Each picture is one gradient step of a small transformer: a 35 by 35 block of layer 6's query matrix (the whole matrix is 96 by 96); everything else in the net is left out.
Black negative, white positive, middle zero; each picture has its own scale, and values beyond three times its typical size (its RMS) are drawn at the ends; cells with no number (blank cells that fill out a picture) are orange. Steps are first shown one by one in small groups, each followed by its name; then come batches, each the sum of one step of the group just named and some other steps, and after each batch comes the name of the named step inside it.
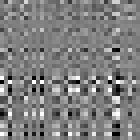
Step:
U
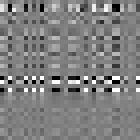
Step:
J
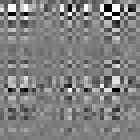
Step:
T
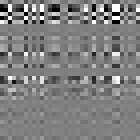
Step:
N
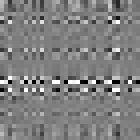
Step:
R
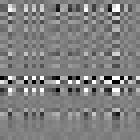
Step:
J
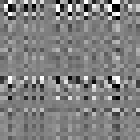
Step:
N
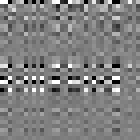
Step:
J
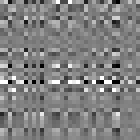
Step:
J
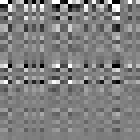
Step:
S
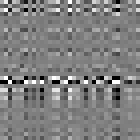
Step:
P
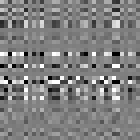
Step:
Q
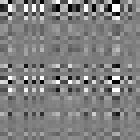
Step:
S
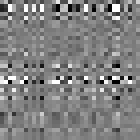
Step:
S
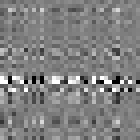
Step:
Q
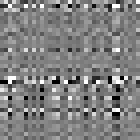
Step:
P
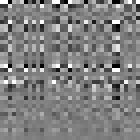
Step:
S
